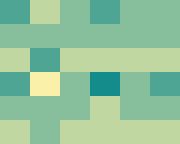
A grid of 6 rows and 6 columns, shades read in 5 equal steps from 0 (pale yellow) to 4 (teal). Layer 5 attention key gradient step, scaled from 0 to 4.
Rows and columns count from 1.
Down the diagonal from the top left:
3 2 1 4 2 1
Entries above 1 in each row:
5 6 1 5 5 1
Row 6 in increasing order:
1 1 1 1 1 2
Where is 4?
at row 4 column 4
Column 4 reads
3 2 1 4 1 1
